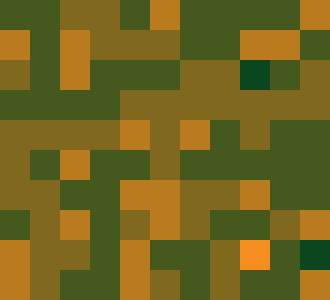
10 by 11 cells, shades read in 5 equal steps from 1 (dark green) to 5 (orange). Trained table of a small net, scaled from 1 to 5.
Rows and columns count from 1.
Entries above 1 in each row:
11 11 10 11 11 11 11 11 10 11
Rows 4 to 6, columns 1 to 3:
2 2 2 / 3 3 3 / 3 2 4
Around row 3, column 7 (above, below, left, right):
2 3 2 3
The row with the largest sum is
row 2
